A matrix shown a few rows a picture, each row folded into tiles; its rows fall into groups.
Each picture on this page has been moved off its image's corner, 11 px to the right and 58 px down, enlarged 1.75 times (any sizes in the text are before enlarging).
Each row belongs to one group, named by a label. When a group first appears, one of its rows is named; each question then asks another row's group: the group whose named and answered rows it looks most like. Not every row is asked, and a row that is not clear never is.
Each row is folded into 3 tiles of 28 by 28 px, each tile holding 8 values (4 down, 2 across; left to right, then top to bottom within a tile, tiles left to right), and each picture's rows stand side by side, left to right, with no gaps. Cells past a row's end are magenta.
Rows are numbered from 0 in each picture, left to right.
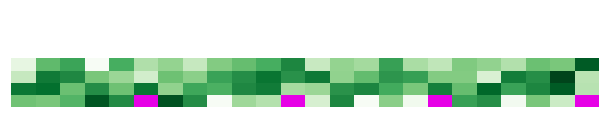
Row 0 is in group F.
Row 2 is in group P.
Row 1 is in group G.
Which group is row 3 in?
G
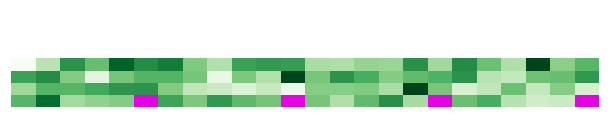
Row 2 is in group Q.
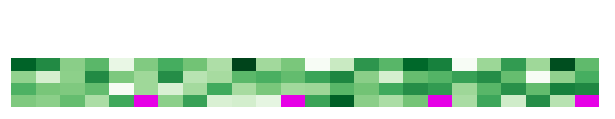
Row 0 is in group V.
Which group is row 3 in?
Q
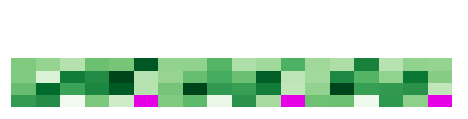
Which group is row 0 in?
G
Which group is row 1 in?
G
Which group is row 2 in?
G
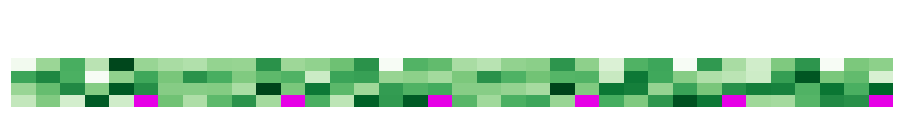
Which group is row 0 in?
Q
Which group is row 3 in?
Q
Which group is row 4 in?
F
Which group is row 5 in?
F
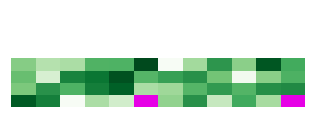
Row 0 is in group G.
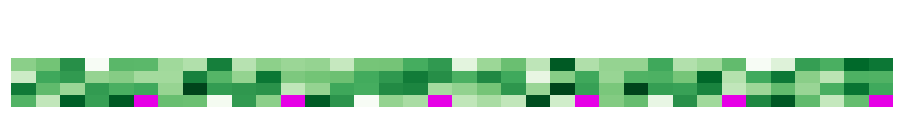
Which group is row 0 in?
F
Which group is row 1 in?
G
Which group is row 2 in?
G
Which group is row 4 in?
G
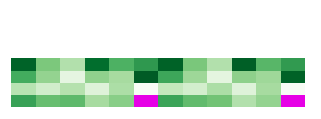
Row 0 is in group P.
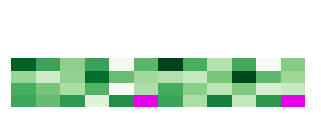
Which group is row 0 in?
V
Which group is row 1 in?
V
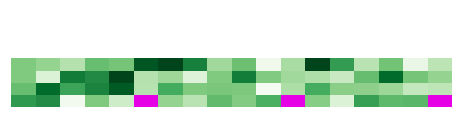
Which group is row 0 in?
G
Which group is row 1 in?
V
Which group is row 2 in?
V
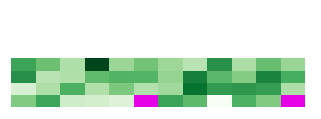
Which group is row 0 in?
P
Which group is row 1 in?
G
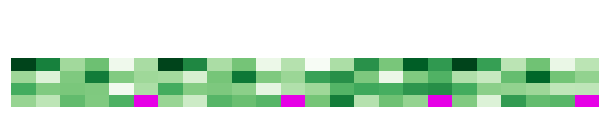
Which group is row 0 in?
V
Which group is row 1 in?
V
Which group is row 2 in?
Q
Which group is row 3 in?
V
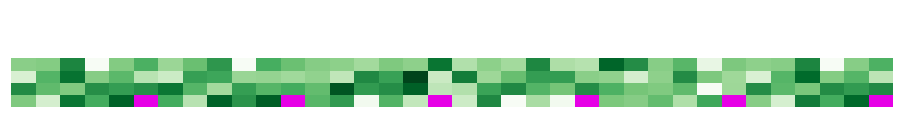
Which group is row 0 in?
F
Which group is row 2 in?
G
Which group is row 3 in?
P
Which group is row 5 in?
F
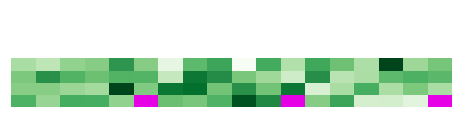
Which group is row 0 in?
Q
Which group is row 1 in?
F
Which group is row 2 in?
P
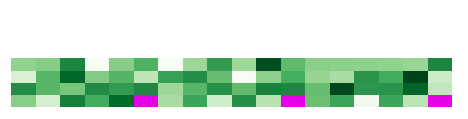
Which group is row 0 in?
F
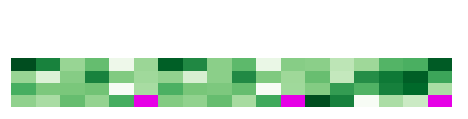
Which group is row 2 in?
G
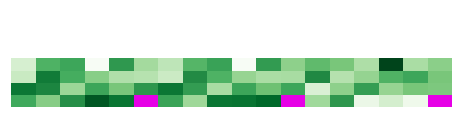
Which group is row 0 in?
F
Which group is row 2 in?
P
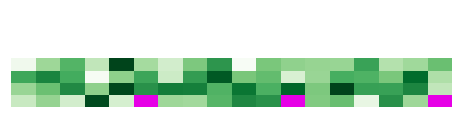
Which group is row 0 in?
Q
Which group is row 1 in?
F
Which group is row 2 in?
G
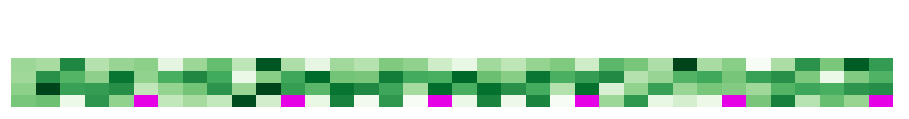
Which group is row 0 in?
G
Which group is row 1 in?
Q
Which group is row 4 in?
P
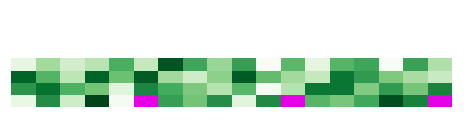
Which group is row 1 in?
V
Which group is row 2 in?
F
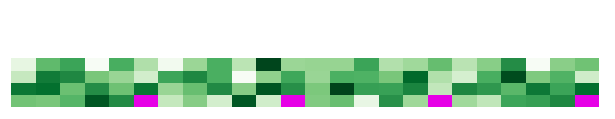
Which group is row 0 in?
F
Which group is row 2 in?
G
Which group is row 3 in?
F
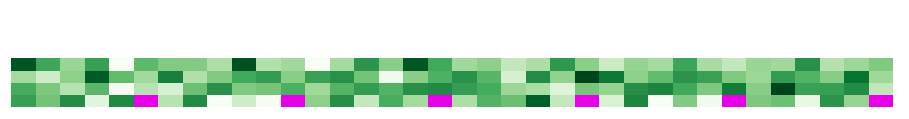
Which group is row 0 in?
V
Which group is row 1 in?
P
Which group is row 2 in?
Q
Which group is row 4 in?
P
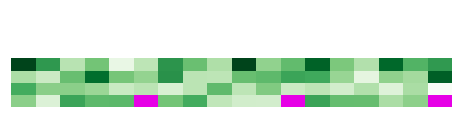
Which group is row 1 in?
P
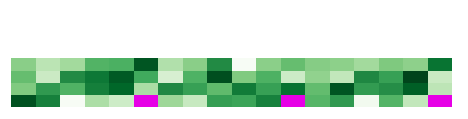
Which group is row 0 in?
G
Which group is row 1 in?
F
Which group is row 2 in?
G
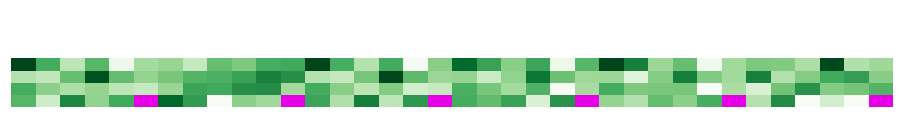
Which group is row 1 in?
G
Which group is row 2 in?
V
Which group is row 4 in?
V
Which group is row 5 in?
P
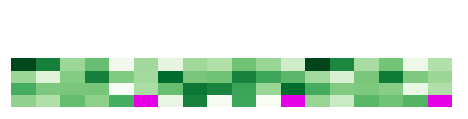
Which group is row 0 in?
V
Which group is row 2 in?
V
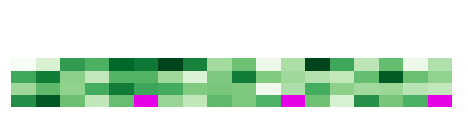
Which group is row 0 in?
Q
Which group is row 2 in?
V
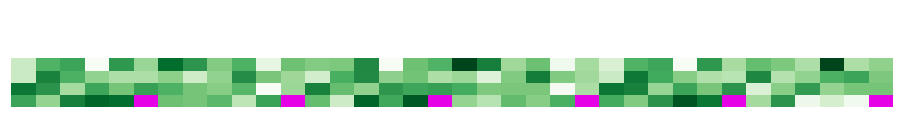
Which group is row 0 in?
F
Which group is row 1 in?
V
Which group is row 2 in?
F
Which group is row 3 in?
V
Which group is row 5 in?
P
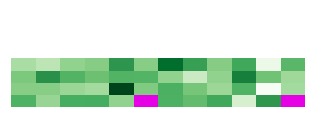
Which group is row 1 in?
V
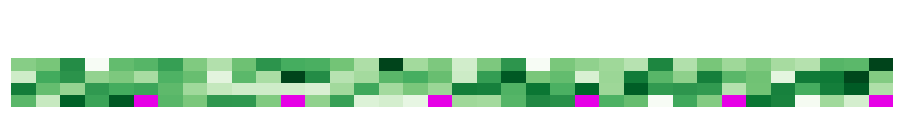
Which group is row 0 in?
F
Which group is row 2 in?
P
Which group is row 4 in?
G
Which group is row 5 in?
G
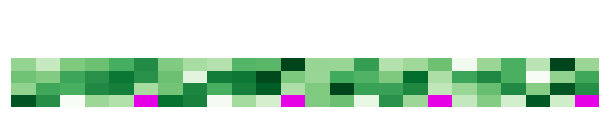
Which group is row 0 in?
G
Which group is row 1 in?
G
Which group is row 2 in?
G
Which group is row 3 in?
Q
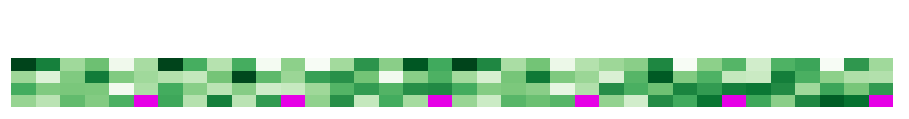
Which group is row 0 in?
V
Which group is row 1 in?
V
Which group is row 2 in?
Q
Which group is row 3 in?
V
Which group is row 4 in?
F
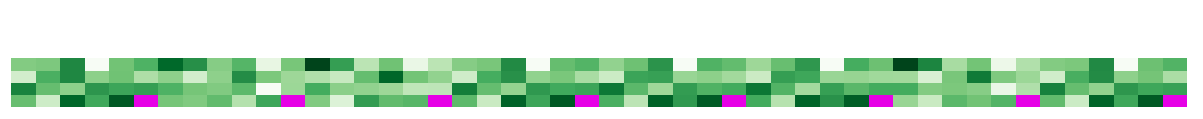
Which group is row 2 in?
V
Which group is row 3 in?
F
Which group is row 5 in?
F
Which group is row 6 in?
V
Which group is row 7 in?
F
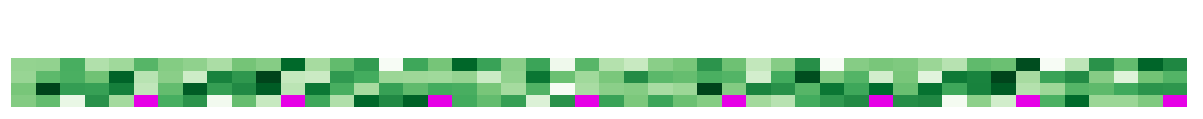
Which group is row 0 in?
G
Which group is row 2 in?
F
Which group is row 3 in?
V
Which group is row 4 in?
Q
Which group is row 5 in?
F
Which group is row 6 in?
G
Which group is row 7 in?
Q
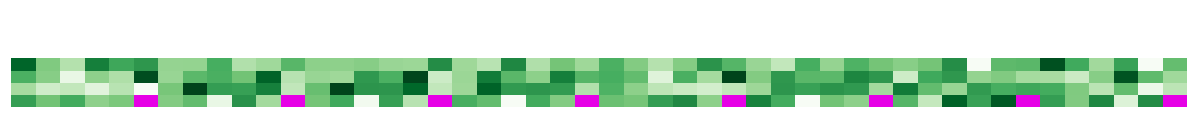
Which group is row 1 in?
G
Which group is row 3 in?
G
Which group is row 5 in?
G
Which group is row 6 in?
F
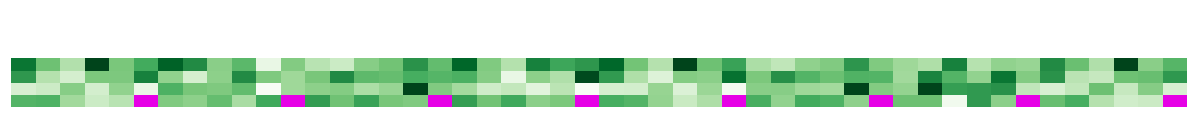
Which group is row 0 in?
P
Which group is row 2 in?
Q
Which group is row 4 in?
P
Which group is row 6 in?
G
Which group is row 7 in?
P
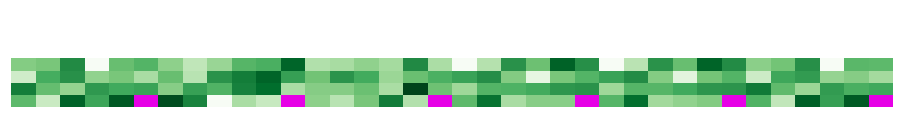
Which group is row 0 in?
F
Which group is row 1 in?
G
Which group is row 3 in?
Q
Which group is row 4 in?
Q
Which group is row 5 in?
F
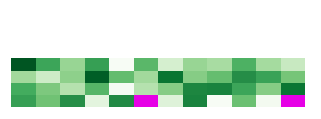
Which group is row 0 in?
V
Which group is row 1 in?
P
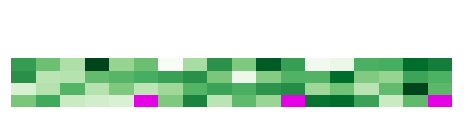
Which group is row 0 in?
P
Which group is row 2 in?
Q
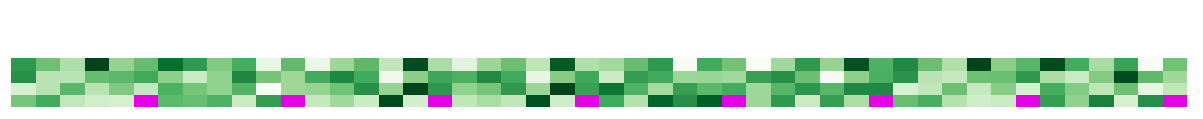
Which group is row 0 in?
P
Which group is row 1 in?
V
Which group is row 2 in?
Q
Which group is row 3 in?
Q
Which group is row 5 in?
Q
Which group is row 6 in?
P
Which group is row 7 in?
V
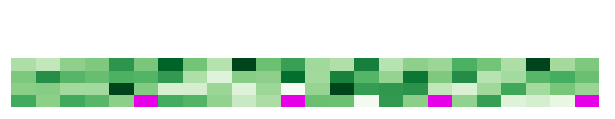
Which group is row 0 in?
Q
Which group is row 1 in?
P
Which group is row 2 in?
G
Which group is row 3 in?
P
